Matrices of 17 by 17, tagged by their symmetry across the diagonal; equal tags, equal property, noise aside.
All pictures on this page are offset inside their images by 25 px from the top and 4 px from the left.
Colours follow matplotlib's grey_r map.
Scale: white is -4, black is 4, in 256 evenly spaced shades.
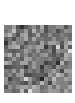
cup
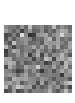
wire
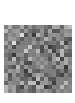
cup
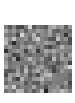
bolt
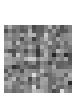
bolt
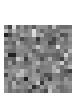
bolt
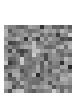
wire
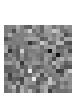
bolt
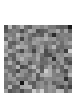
wire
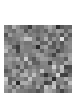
bolt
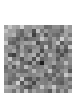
cup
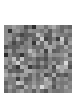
cup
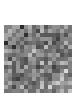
cup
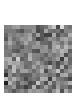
bolt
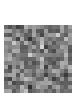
wire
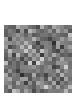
cup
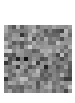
wire
